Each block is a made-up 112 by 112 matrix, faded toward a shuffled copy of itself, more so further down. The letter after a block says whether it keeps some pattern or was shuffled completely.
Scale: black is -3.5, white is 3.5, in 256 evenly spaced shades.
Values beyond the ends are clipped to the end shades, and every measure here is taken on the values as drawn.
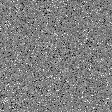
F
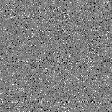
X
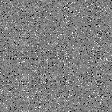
X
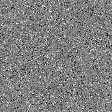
F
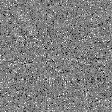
X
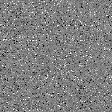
X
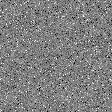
F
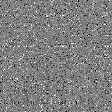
X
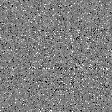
X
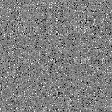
X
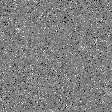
F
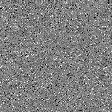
X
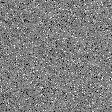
F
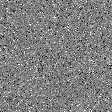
F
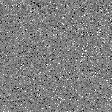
X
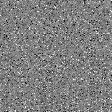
X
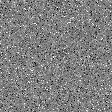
F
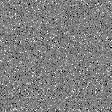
X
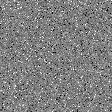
F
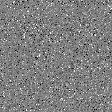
X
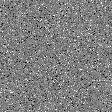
F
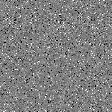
X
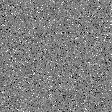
F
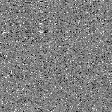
X
